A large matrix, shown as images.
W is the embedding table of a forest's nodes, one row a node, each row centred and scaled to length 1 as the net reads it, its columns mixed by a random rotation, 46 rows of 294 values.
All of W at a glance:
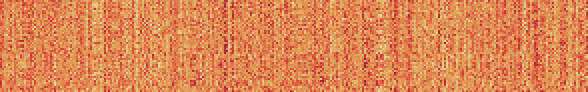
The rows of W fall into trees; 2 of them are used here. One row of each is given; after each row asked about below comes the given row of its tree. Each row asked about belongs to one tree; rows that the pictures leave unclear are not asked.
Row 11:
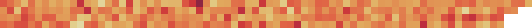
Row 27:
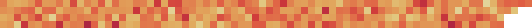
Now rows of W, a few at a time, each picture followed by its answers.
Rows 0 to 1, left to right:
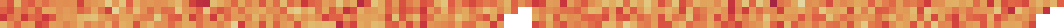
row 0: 11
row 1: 11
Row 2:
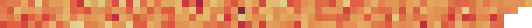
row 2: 11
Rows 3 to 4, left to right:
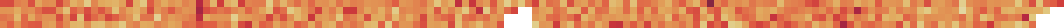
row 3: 11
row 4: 27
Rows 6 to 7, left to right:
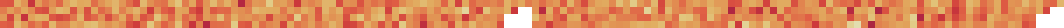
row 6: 11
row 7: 11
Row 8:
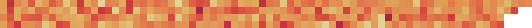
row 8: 11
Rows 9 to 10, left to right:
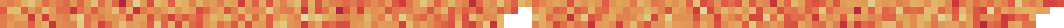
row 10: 27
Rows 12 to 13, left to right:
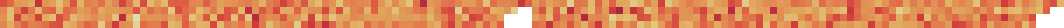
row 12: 27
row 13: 11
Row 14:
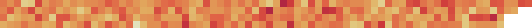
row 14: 27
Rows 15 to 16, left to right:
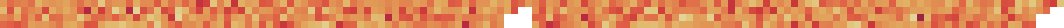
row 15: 11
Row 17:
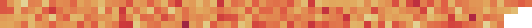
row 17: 27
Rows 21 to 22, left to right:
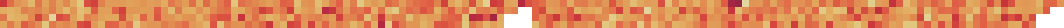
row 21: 27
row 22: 11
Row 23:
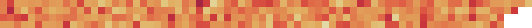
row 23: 11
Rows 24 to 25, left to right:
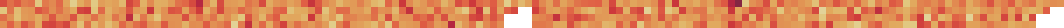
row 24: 11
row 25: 11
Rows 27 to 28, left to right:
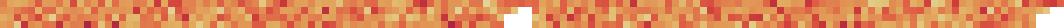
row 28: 27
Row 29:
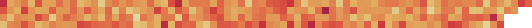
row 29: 27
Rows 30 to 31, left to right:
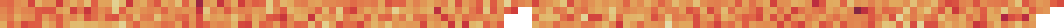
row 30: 11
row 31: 27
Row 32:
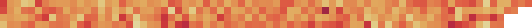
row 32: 27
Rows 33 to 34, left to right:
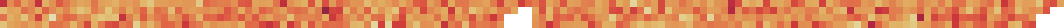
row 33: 27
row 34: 11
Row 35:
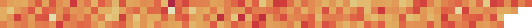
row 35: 27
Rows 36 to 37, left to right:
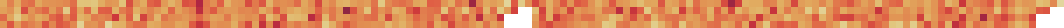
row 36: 11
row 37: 11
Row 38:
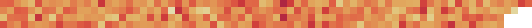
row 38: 27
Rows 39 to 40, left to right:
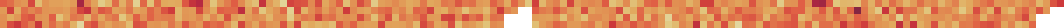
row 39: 11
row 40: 27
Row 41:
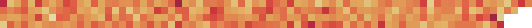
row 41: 27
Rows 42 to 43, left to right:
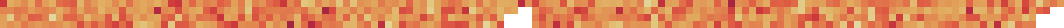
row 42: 27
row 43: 11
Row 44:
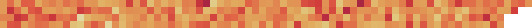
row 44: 11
